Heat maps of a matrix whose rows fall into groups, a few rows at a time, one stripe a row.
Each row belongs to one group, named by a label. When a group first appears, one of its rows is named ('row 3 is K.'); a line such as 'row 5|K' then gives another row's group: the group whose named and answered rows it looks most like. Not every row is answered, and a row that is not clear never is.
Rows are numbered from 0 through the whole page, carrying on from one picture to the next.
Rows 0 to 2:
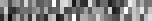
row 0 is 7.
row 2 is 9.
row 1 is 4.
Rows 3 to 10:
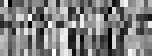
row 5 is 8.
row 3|4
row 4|7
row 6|9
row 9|7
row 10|7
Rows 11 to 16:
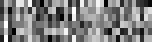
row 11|8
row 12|9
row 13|9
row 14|4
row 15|8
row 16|9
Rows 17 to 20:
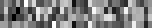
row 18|4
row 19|4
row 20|7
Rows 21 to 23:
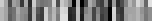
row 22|7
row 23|7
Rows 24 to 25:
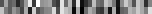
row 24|4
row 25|7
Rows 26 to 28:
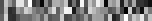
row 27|8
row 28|4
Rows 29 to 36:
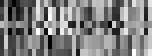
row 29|4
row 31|4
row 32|7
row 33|4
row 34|9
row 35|9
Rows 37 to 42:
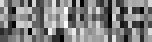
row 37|7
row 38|8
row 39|7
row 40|8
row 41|9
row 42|9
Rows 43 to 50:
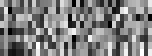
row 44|4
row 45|8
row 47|4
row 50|4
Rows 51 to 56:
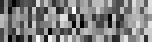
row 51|4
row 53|7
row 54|7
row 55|9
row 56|4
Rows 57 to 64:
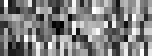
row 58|4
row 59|7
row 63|4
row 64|4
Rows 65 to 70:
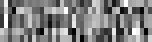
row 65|4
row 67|9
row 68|9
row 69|7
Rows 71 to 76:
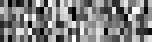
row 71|4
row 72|7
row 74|9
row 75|8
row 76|9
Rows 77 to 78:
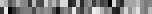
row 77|7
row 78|4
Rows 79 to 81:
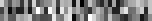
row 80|4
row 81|8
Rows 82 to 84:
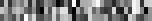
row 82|9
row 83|7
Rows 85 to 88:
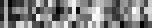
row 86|9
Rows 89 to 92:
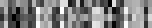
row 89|7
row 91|4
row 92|4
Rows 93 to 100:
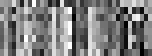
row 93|7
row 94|8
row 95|7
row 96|8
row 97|8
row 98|8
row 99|8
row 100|8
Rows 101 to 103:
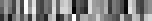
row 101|8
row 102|8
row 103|9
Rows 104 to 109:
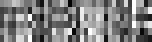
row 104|7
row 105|9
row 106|8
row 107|9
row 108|8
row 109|8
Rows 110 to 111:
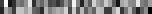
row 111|8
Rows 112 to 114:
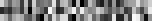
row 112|7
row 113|9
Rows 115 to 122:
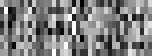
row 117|8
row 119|9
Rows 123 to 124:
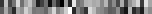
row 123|9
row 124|8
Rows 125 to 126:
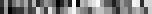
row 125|9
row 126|4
